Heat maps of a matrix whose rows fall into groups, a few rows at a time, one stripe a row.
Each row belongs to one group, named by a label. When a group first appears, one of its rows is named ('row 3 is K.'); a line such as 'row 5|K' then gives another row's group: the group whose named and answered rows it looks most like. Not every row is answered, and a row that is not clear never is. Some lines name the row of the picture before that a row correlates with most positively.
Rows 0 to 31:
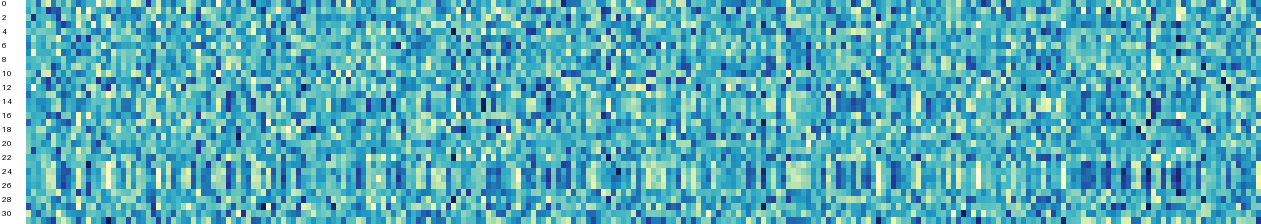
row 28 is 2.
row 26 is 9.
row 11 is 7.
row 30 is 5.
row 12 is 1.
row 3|9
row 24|9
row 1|1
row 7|1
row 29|9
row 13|9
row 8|2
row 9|2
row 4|2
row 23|9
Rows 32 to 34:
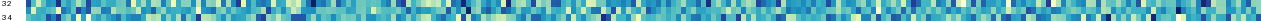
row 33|1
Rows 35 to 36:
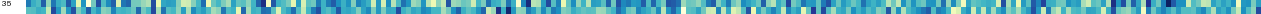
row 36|5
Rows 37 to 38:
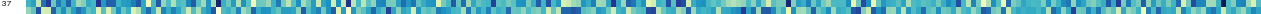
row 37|7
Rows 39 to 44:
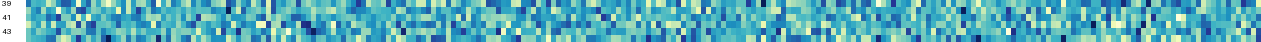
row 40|5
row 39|9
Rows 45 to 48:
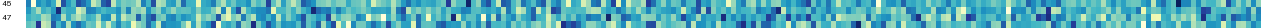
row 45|1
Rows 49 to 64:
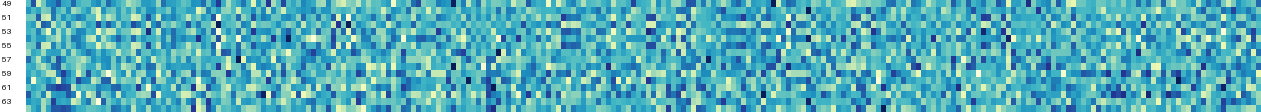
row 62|9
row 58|2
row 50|2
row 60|1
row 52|7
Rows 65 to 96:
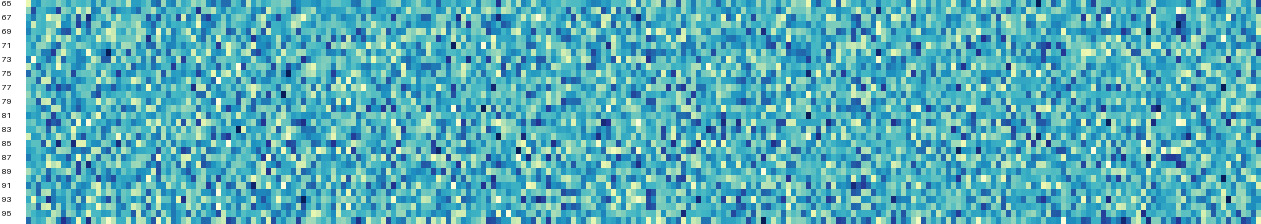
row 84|5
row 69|9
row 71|2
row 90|7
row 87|9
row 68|1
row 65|5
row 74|5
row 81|2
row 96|9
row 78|2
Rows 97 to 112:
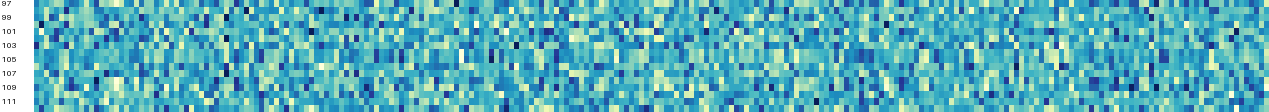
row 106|5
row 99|7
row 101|1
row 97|9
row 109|9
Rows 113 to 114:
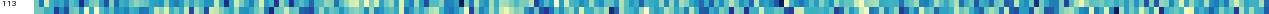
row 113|2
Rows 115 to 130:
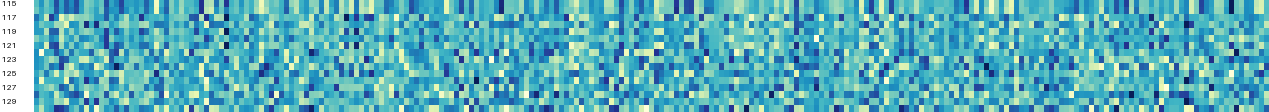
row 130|1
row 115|7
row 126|1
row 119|7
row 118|1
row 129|1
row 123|2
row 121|7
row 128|9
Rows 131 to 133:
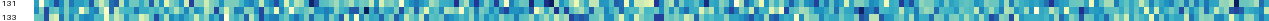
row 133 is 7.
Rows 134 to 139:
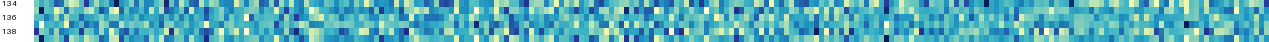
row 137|1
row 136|5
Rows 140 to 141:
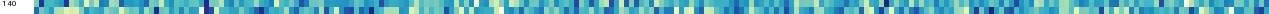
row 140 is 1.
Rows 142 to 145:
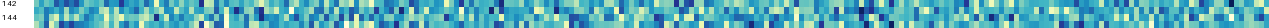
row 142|7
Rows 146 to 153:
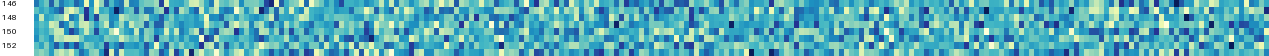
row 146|9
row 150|9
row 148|1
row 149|2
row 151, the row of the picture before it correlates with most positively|144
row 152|7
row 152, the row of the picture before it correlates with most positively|142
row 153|2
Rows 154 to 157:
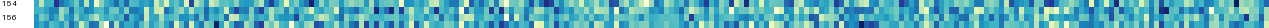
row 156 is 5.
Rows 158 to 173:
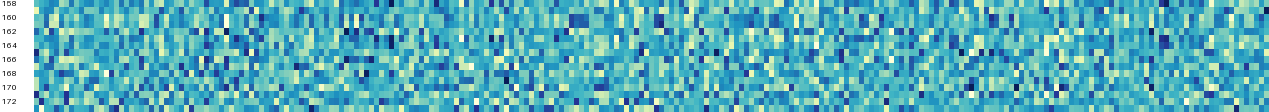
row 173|1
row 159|5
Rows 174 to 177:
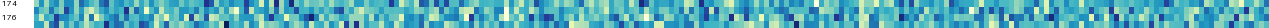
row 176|1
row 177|7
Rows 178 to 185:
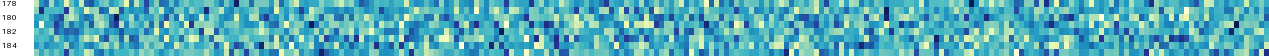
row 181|1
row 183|9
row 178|5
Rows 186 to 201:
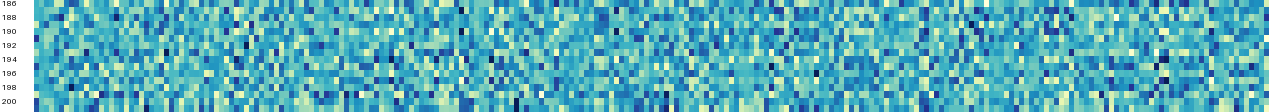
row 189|5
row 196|2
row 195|9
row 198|9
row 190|2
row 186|9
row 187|2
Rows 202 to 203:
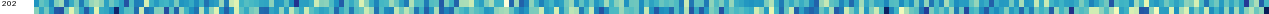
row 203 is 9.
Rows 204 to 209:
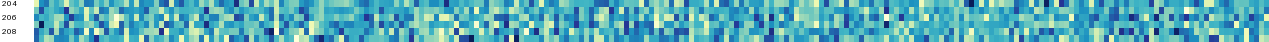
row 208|9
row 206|9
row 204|5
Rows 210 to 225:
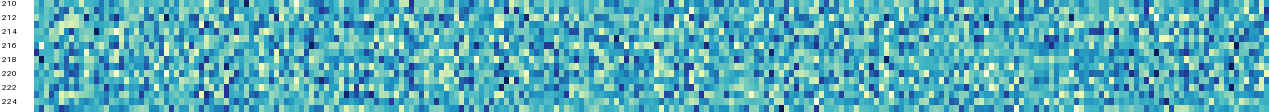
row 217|9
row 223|7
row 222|7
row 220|9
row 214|9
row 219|7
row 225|2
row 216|1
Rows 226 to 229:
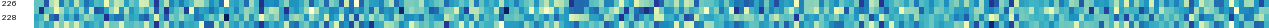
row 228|7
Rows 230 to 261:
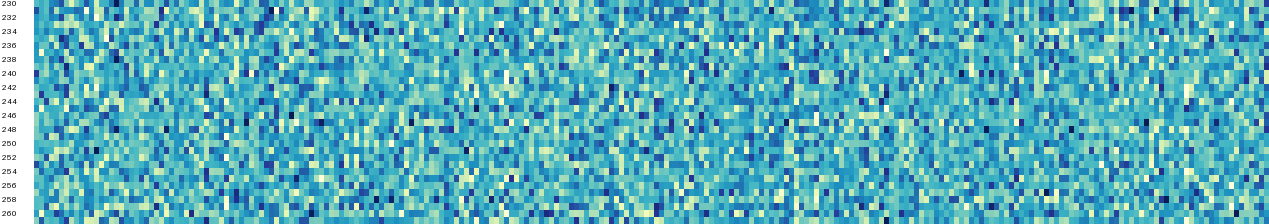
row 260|1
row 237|1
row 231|9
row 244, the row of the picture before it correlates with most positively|226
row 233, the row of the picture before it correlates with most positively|229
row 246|2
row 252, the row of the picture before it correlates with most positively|226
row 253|9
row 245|1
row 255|5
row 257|5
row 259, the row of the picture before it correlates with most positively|226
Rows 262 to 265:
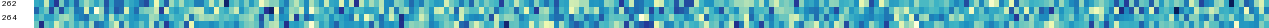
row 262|7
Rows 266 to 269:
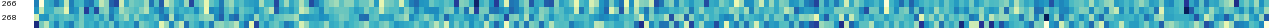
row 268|5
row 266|1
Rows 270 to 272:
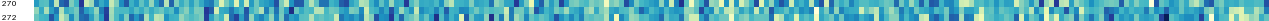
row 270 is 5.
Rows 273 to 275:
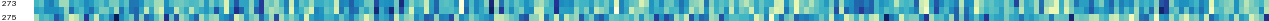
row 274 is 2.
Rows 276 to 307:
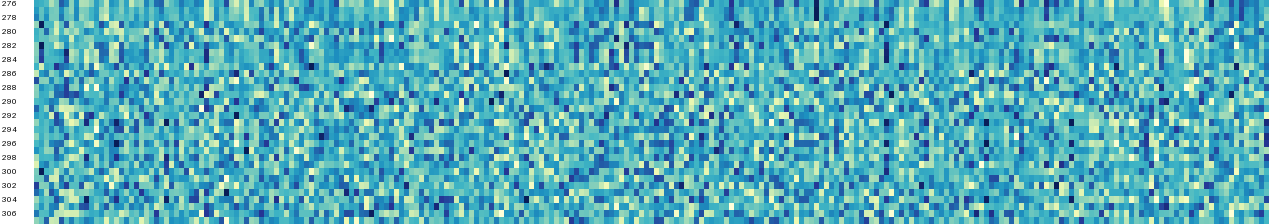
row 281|2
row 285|1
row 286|5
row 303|7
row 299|5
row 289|7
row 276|2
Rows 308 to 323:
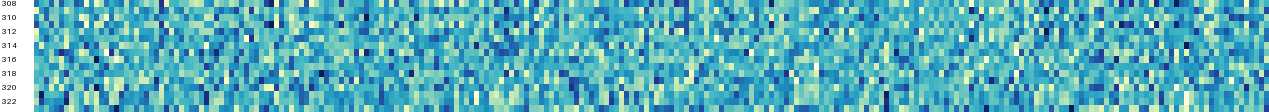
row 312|5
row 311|9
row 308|9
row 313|5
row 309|5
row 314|1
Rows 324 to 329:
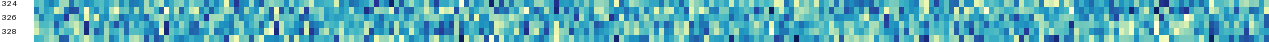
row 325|9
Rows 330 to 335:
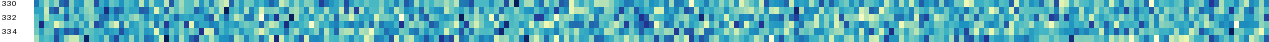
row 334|7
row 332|2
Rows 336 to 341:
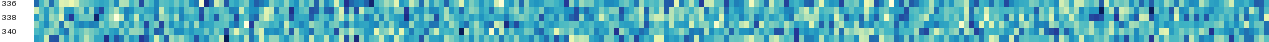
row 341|7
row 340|2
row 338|9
